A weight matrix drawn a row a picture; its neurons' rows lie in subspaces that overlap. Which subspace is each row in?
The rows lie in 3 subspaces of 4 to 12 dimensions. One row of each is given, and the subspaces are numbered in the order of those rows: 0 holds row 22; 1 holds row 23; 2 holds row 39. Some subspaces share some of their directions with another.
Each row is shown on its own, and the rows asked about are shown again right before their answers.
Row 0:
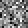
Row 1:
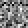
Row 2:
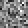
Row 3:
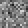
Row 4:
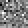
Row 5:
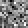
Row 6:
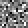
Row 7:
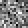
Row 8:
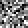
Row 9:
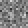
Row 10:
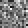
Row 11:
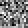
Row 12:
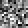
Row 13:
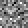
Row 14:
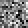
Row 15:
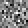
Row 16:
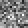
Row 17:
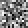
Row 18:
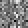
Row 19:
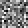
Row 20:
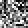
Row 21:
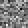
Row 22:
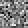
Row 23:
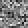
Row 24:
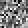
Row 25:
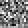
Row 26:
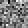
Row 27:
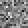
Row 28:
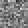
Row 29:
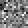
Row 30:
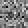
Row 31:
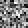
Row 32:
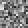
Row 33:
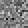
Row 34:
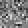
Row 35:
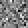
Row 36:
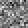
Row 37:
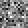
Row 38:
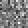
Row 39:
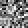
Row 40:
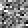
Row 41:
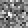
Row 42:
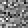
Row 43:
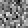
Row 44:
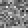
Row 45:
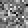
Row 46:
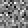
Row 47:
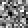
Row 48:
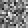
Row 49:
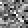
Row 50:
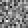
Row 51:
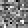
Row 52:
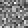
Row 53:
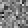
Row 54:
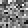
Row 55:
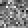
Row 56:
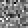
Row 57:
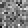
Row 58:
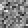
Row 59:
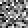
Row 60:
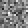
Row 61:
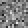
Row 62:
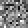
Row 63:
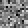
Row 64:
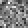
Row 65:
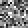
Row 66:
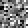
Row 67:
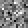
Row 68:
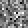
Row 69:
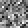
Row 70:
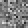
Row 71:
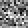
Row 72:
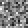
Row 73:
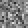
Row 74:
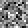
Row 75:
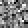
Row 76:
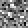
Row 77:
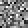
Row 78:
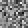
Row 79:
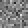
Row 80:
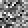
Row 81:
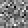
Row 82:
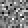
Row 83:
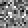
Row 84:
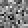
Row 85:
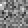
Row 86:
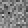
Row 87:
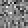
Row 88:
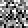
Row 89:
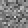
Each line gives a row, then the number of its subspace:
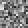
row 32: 0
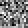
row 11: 0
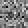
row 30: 1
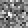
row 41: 2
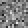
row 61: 2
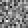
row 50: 2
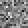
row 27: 2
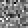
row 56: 2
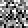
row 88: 1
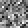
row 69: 1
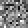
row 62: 1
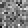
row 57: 1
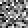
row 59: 2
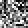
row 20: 1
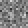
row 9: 2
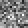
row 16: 1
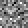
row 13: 2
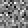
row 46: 2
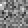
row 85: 0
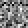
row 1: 1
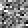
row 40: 0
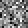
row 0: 2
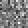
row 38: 2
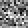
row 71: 1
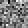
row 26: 1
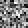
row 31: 2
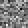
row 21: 1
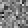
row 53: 1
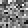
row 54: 1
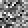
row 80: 2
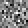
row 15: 1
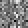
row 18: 2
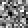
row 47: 0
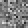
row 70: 1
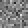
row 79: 2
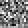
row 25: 0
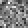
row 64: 0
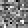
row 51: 1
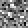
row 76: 2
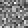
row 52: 2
